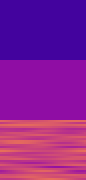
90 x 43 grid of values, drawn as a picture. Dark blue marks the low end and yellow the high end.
The table splits into 3 rows of 1 panel. Panel 1,1: very low, flat. Panel 2,1: low, flat. Panel 3,1: middling, streaked across.
